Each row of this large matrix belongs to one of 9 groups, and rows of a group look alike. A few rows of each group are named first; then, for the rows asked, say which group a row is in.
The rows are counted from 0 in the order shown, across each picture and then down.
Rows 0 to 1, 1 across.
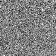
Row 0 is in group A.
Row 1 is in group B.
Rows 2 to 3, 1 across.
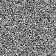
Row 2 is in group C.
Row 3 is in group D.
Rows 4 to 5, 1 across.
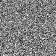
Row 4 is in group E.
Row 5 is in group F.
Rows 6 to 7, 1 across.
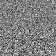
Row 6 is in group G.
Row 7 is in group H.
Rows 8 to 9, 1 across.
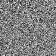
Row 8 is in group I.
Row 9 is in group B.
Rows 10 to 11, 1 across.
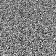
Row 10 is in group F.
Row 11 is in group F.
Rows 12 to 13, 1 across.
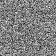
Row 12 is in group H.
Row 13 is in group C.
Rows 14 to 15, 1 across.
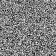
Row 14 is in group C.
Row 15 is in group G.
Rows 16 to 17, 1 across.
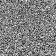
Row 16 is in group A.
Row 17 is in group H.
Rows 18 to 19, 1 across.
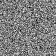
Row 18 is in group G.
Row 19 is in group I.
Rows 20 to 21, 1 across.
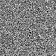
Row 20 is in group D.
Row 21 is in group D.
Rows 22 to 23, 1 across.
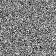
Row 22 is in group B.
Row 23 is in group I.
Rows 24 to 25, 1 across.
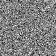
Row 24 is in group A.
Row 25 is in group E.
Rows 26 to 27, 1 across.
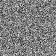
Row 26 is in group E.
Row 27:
F
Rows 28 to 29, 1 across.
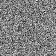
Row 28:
F
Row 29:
C
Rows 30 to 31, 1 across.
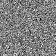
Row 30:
I
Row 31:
F
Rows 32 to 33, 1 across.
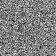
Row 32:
H
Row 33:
C
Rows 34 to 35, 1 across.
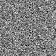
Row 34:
D
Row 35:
D
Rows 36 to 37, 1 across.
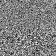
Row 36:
A
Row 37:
G
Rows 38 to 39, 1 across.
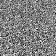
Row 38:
F
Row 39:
F
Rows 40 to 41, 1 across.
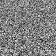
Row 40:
H
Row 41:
H
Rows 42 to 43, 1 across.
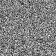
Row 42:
B
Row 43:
H
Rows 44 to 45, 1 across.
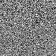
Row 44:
G
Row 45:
D
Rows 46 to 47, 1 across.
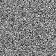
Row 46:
H
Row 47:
D
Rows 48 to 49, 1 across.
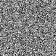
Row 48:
E
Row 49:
F
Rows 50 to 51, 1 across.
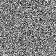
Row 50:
I
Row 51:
F
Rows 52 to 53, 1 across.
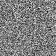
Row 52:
D
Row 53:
G
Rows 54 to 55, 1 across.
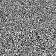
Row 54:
B
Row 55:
D
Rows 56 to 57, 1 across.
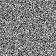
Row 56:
D
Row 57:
H
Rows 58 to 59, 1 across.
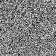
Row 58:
G
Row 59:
A
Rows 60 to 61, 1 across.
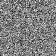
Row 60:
I
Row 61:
F
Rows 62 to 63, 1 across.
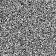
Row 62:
B
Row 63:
F
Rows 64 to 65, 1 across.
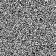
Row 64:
I
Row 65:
G
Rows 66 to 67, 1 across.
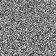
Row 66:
C
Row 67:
E
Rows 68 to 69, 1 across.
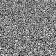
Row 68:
C
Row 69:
H
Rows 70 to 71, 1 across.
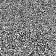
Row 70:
F
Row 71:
E
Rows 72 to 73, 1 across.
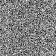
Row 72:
A
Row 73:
A
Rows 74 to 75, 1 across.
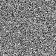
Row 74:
D
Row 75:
F
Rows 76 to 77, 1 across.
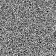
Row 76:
D
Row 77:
A
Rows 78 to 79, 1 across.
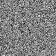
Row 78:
H
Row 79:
B
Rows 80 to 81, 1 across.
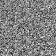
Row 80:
H
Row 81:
H
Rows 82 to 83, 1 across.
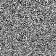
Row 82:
I
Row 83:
E
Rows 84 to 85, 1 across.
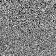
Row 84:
A
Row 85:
B
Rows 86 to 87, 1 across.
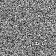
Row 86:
H
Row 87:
G
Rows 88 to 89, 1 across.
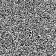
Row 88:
C
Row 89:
D
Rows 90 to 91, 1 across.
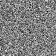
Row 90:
D
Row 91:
B
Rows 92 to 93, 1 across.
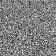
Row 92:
B
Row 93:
G
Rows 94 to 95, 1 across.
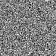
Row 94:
D
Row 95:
E
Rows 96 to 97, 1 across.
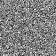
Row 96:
H
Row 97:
F
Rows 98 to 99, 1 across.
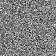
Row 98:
I
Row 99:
D
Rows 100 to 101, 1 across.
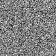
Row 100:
H
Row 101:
A
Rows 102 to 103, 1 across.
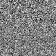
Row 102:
I
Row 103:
H
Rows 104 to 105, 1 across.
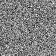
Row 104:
G
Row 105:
B
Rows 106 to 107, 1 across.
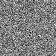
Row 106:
C
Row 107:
D
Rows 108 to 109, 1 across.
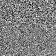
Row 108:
D
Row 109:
B
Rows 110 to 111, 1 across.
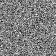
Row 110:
G
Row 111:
I
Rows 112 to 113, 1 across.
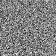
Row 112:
B
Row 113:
F
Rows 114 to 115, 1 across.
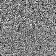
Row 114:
F
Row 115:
C
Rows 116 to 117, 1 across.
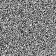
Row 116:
F
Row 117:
B
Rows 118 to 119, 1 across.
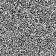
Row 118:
I
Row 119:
A
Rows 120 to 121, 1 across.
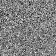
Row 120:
B
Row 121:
F
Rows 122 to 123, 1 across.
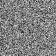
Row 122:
H
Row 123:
B
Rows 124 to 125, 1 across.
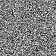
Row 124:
D
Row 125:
G
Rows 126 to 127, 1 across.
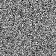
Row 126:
F
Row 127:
G
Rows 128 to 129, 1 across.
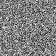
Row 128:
F
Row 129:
E
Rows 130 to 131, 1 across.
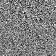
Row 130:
I
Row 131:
D
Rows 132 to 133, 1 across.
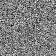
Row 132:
G
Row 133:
C
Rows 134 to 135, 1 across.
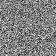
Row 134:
F
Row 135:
A
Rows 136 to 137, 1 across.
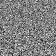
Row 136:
F
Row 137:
H
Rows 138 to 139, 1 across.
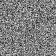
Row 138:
G
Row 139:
C
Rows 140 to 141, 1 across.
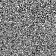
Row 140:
E
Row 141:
G
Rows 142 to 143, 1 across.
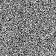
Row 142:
F
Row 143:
A
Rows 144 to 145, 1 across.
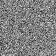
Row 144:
H
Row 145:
B
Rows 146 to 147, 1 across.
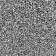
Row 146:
D
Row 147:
A
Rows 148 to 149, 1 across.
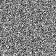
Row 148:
F
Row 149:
F
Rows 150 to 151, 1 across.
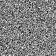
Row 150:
D
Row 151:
B
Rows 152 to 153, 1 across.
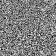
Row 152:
A
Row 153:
G
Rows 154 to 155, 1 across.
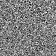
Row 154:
D
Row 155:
G
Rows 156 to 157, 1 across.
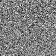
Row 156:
E
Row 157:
B
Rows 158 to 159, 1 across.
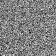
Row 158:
H
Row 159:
B
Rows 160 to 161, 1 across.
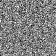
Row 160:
E
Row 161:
F
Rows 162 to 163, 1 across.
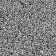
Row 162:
B
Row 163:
G
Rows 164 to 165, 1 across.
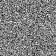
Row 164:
E
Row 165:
G
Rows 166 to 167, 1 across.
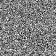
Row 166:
F
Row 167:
E
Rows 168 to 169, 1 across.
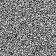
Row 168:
H
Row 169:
G
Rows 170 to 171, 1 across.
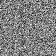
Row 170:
F
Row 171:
H
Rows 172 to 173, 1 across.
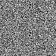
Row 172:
D
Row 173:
D
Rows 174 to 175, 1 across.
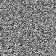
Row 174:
F
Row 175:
F
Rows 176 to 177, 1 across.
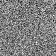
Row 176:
A
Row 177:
G
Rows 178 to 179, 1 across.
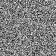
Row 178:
I
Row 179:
G
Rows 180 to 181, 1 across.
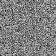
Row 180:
C
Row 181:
C
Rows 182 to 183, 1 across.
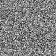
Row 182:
H
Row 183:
E
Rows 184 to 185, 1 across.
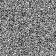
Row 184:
H
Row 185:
A
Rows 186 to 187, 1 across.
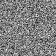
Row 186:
G
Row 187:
H
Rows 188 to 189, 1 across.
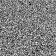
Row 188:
B
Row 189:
G
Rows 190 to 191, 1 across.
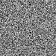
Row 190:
B
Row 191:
D
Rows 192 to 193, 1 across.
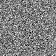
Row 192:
F
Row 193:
D
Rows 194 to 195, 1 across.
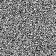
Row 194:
F
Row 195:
G
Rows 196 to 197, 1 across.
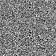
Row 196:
D
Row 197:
D
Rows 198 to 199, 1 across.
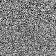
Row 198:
A
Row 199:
C
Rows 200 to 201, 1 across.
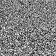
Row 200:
B
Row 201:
E
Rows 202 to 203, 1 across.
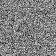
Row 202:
H
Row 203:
C
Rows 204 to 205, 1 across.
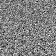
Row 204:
F
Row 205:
H
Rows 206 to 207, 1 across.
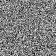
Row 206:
A
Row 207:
G
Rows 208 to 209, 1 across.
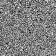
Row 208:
I
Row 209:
B
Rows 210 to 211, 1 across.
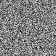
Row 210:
F
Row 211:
I
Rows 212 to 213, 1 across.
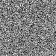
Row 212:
E
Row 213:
A
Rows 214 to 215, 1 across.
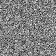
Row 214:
F
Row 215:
H
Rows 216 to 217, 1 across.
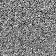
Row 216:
H
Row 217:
F
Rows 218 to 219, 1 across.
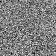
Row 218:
A
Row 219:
G
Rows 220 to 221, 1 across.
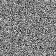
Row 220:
C
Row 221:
I
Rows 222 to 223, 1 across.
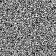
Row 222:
G
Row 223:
G
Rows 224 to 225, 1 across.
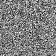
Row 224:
F
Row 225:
D
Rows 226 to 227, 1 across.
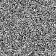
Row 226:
I
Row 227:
E
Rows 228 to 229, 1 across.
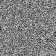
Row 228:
F
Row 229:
A
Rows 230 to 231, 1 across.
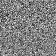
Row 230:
B
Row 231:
F
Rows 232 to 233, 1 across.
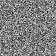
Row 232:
D
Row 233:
E
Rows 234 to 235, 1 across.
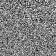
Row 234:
I
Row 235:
G
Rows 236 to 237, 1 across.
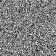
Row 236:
E
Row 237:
G
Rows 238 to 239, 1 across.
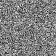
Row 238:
E
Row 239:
C
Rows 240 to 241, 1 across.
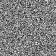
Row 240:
I
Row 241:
G
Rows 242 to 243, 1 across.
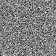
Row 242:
D
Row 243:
F
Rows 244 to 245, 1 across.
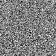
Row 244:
A
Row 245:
D
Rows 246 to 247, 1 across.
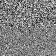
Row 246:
G
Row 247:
B
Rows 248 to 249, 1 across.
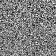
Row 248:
G
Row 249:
G
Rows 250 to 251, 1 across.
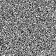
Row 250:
D
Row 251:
B
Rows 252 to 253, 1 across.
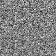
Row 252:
H
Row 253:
H
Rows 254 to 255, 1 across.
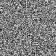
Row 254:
I
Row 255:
G
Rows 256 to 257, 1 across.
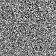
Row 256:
D
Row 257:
I
